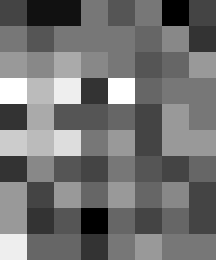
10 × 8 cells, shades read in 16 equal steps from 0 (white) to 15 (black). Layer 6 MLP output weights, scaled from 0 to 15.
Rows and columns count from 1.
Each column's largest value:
12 14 14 15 10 11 15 12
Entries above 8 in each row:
6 3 2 2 5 1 6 4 7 3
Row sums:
91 70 58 42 71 46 78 65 83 61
